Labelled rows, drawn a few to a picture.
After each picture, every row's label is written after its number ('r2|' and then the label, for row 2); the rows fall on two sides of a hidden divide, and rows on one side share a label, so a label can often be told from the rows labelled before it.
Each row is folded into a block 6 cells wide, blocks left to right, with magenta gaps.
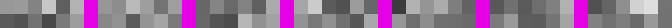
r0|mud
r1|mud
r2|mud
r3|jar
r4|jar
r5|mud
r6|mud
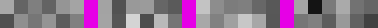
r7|mud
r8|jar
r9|jar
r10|mud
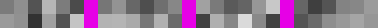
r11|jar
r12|jar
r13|mud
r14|mud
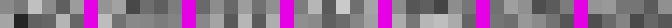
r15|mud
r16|jar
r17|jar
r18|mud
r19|jar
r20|jar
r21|mud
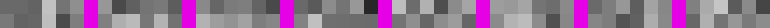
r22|mud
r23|jar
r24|jar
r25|jar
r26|mud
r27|jar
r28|mud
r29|jar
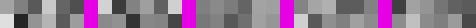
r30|jar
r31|mud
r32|mud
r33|jar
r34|jar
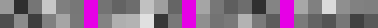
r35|mud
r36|jar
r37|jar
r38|mud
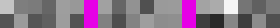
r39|mud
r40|mud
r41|mud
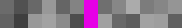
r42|mud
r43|mud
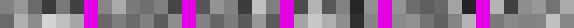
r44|jar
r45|jar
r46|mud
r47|jar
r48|jar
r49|mud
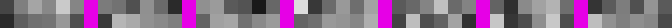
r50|mud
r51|jar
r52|jar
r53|mud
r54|mud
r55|mud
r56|jar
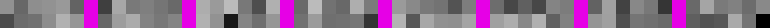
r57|mud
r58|jar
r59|mud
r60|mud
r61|jar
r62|jar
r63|jar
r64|mud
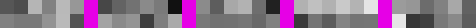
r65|mud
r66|jar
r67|jar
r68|mud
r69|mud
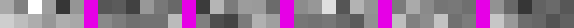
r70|jar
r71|jar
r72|mud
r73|mud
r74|jar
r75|jar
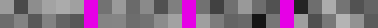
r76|mud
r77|jar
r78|jar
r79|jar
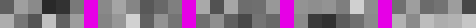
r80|jar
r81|jar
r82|mud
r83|mud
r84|jar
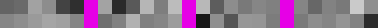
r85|jar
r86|mud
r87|mud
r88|mud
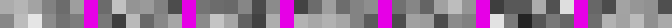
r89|jar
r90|jar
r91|jar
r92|jar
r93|mud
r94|mud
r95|jar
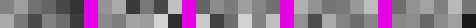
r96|jar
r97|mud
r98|jar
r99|mud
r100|mud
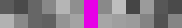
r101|mud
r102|jar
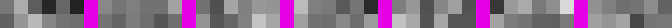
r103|jar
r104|mud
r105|mud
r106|jar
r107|jar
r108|mud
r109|jar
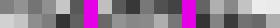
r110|jar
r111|jar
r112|mud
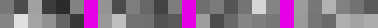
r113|jar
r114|jar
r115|mud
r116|jar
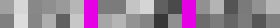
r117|jar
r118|jar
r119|mud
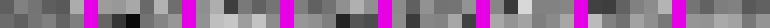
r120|mud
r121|mud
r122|jar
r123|mud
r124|mud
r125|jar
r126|mud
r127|jar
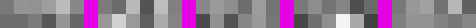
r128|mud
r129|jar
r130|mud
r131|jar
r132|jar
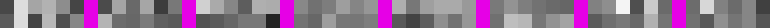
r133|jar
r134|jar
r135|mud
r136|mud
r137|mud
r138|jar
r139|mud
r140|jar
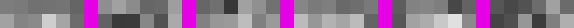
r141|jar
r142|mud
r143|jar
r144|jar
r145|jar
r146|mud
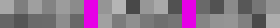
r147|mud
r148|jar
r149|jar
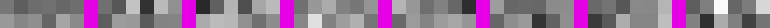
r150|jar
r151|mud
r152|jar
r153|jar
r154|jar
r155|mud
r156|mud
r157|mud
